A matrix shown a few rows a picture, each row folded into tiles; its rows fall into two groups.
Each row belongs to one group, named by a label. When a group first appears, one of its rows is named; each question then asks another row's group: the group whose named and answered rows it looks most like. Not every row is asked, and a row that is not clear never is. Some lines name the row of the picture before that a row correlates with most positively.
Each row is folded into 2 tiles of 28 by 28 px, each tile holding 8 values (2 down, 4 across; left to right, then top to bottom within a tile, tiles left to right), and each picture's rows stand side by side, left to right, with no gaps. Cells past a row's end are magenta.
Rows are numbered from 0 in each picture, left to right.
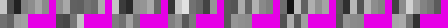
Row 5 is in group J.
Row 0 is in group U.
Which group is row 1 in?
U
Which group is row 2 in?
U
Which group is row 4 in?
J
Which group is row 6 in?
J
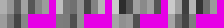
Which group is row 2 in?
U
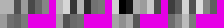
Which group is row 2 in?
U
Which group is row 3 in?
J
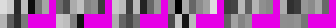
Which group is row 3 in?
J
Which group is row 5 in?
U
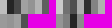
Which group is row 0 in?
U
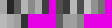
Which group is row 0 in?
U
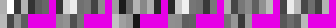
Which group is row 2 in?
U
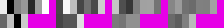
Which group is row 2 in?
U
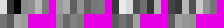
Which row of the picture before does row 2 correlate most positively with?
1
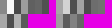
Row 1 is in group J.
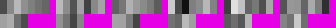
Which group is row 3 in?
U
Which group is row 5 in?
J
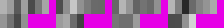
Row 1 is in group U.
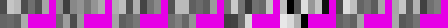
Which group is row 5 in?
U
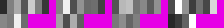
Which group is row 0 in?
J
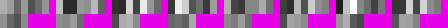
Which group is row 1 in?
U
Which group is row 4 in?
U
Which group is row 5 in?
J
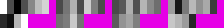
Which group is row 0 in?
U
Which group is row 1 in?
J
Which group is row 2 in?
J
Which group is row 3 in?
U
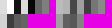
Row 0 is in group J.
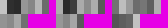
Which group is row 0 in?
U
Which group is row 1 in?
U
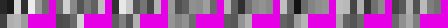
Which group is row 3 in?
U
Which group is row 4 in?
U
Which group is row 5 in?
U
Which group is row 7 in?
J
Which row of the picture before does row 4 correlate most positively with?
0
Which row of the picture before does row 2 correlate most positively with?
2
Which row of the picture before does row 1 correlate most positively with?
2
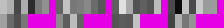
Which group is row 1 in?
J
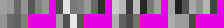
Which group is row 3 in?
U
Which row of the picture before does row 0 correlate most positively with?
0
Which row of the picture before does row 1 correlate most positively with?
1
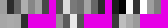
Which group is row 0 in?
U
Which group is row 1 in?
J
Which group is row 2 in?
J
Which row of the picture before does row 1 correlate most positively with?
1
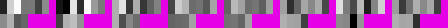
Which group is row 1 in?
J
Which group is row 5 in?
U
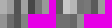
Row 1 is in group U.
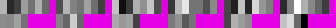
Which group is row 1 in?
J
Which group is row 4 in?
J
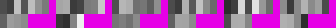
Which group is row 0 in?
J
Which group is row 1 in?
U
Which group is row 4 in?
J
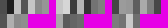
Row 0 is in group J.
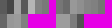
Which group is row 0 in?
J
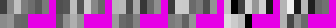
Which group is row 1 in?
J
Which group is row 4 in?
U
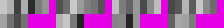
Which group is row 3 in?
J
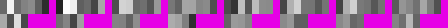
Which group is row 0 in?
J
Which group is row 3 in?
U
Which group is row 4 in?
J
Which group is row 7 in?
J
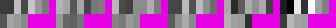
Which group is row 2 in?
U
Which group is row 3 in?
J
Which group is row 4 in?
U
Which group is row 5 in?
J
